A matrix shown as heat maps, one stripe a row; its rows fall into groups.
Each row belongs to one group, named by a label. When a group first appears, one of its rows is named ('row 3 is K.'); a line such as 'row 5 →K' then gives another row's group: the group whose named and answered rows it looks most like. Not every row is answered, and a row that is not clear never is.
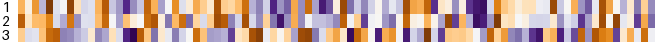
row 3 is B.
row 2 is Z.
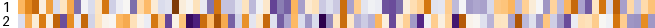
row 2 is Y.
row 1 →Z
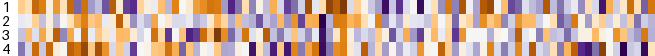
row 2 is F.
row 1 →B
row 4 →F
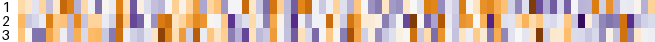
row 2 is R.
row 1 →B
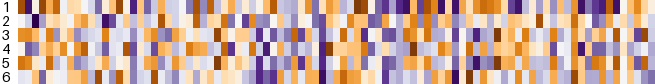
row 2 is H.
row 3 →Z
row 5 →Z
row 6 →F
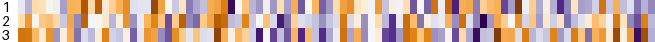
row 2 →Y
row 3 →Z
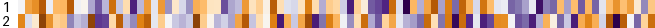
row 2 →B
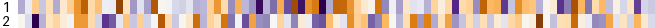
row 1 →F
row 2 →H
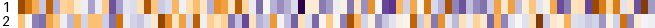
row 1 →Z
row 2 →R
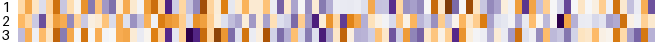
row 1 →Y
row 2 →R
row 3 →Y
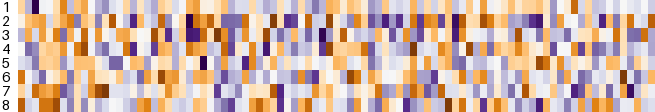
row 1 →H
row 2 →B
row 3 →Y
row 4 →H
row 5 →H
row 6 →R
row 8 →B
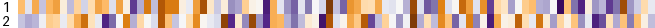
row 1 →R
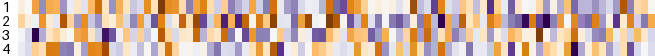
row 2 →B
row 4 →R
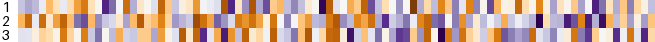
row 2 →B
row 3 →B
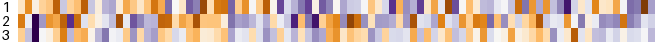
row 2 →R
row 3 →H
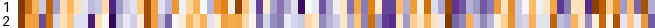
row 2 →Z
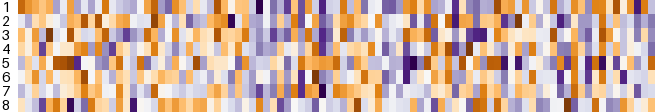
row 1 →Z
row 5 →B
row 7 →F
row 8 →R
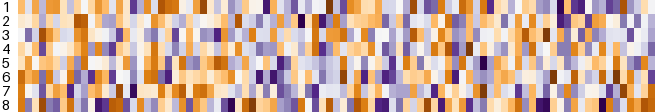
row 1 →R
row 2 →F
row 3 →H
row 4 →F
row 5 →Y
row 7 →R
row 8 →B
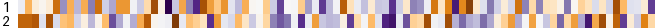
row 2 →Z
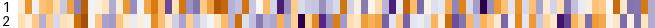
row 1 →Y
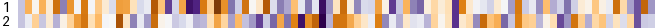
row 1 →Y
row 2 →F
